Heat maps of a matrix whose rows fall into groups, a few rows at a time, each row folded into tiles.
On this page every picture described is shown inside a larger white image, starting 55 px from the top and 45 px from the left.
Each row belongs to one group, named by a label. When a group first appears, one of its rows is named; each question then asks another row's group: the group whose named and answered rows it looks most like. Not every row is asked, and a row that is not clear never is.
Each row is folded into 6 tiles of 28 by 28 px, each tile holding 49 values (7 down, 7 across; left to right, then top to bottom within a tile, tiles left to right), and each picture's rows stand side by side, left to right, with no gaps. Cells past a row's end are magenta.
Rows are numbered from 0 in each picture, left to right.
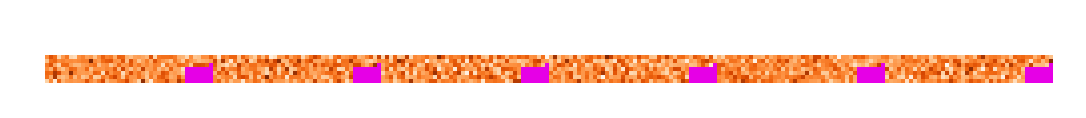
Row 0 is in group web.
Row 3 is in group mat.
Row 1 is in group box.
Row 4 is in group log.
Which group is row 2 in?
mat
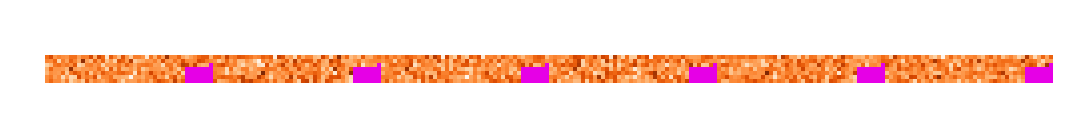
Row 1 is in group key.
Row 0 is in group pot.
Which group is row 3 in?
pot
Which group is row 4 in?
key
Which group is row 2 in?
pot
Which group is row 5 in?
box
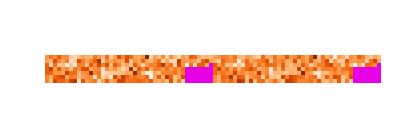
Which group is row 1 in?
log
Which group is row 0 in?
log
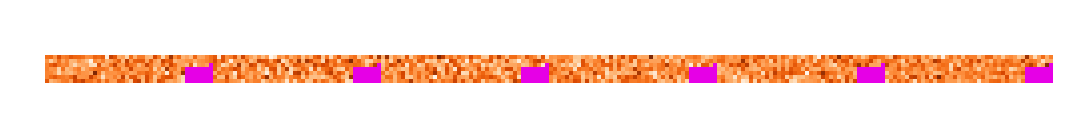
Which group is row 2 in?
mat
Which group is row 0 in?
key
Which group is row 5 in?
box
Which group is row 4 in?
pot
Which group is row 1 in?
box
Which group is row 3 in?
log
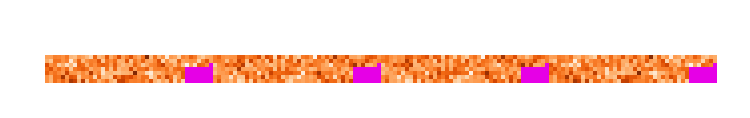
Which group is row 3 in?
log
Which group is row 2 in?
pot
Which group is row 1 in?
pot
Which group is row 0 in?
log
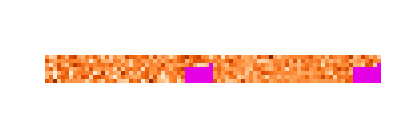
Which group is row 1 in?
mat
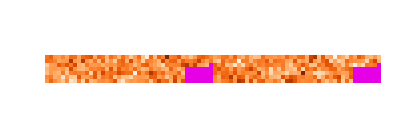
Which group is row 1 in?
log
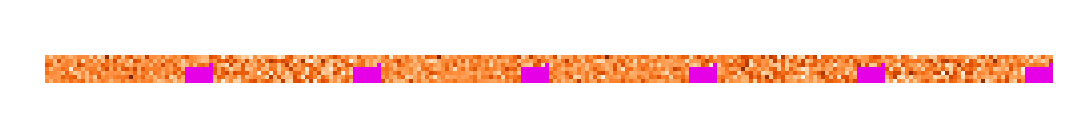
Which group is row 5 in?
web
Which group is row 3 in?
mat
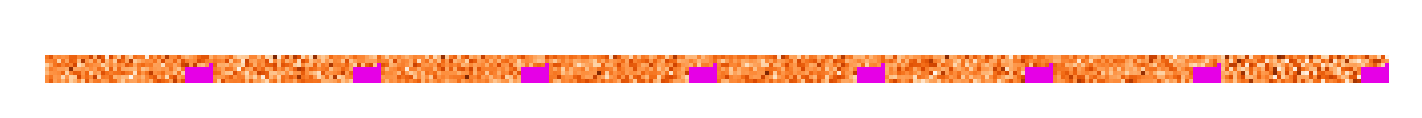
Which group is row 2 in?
log
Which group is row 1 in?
log
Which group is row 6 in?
log
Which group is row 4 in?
key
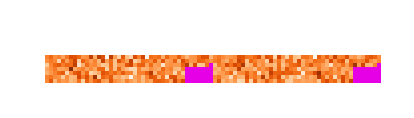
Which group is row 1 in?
pot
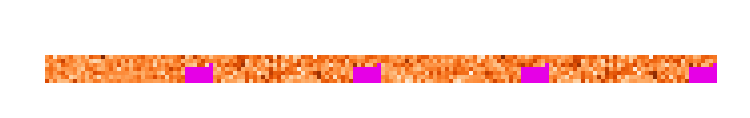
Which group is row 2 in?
pot
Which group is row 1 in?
pot
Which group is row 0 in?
mat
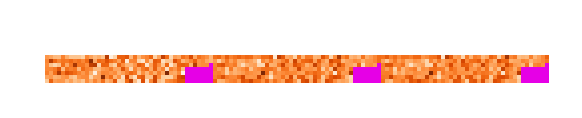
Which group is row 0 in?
web
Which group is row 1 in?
key
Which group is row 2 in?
key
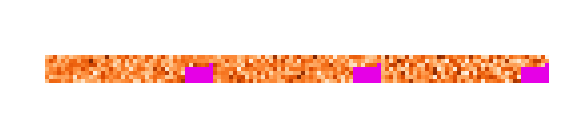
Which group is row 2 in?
mat
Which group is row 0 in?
web
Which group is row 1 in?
log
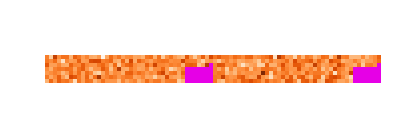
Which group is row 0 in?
box
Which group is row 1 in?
key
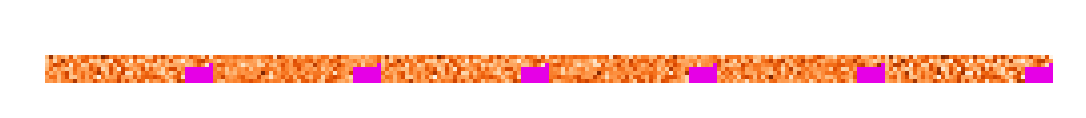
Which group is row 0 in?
mat
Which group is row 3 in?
key
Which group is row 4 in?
box
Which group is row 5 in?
mat
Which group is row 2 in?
mat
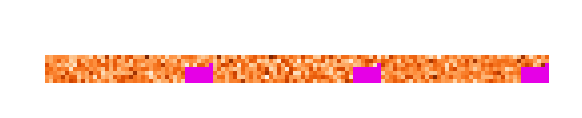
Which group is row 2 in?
box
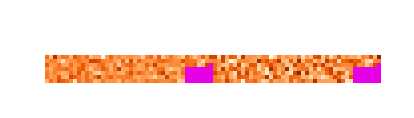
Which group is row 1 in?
box
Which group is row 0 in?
box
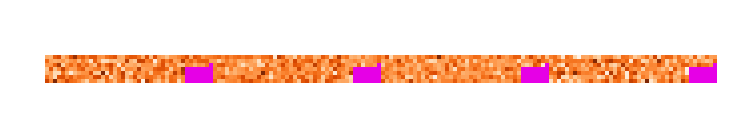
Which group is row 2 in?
mat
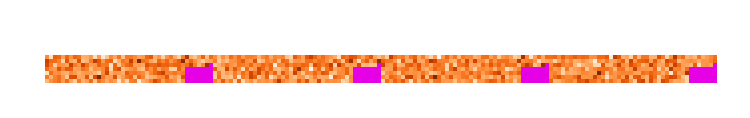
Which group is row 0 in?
box
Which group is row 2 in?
box
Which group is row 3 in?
key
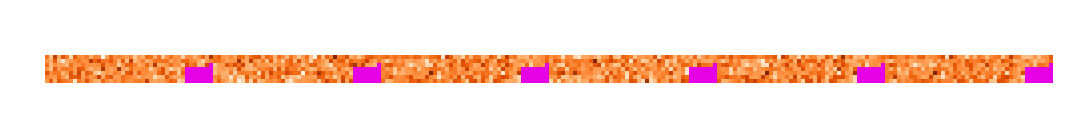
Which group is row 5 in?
key
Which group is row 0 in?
box
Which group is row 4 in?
key
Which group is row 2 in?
key
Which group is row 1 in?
pot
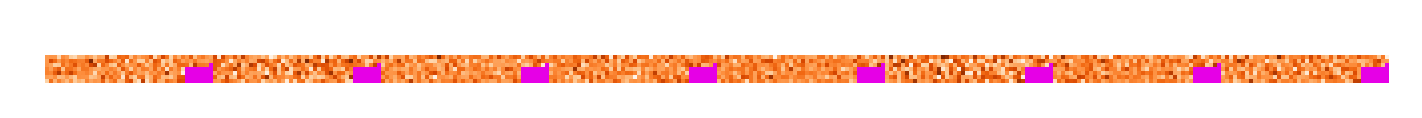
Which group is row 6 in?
box
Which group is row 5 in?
mat
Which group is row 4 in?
box
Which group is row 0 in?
web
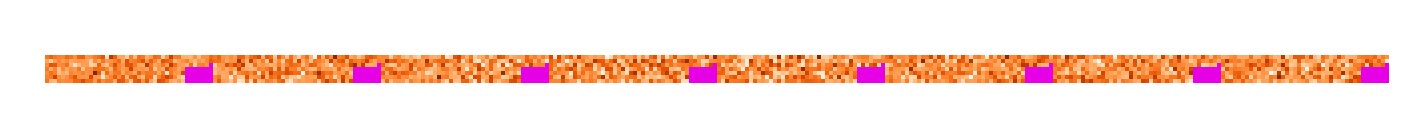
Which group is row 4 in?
log
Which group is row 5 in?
pot
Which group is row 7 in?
web
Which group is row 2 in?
web
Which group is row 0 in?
key
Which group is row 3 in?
box
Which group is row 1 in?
pot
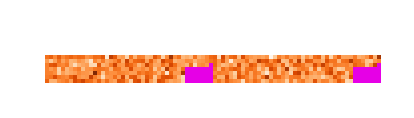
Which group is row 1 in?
box
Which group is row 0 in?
key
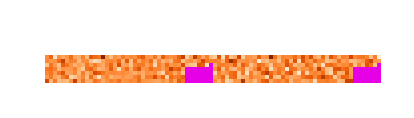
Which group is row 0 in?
mat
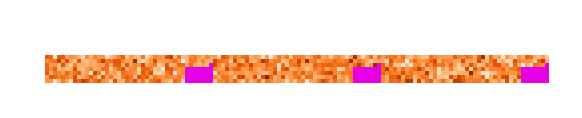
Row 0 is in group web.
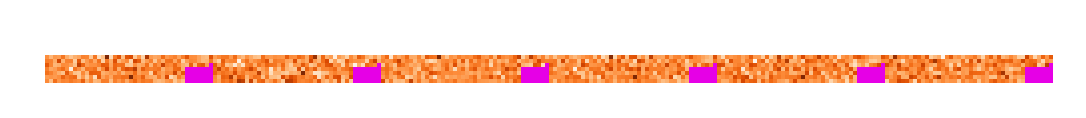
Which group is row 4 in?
log
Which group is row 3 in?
log
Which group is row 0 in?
log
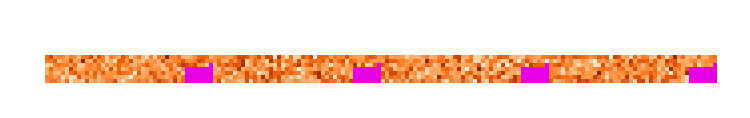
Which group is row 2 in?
web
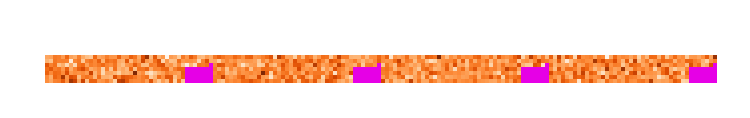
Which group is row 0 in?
log
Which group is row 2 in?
mat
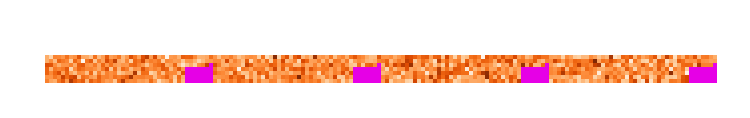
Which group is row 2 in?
pot
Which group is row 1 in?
log
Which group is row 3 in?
web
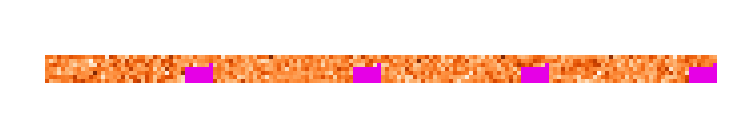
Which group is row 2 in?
pot
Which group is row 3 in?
web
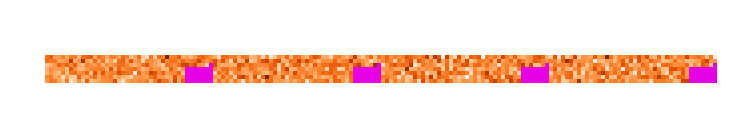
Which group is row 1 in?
box
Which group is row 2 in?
pot
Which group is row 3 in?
mat
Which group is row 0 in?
pot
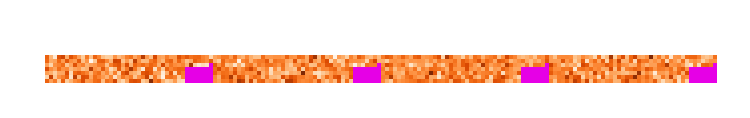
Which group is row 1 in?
log
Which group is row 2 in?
key
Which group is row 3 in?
log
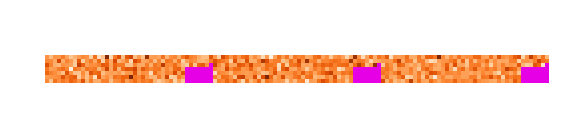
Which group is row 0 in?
log
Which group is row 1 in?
box
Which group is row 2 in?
mat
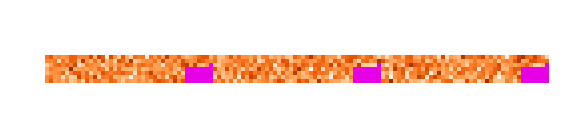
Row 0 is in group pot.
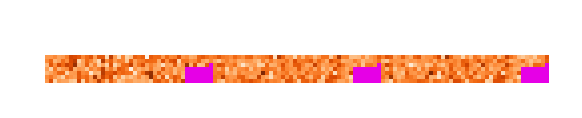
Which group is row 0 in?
pot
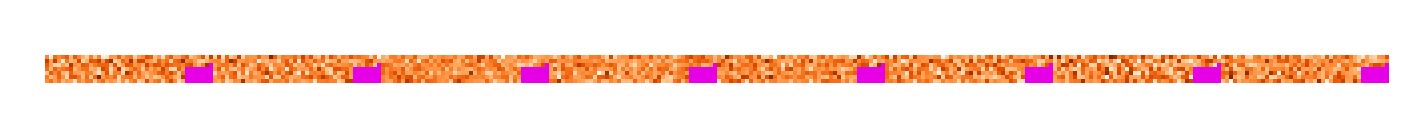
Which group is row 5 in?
box
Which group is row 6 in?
mat
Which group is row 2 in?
log
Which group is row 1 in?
mat
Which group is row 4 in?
box
